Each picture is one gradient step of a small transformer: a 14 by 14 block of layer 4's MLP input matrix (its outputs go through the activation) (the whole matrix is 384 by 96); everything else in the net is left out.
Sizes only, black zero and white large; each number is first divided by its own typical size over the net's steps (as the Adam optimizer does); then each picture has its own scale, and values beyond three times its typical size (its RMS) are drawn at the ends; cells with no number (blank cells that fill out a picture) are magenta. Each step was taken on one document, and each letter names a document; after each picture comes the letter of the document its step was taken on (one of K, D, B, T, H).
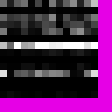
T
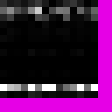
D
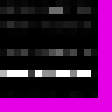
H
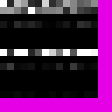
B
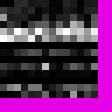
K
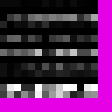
K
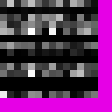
T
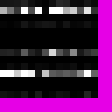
H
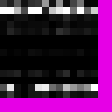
D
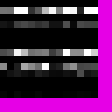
B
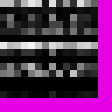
T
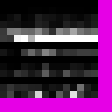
K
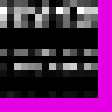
B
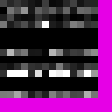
B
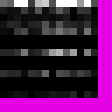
H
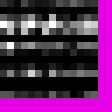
T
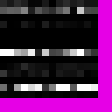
B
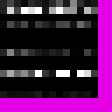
H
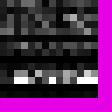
T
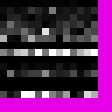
K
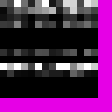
B
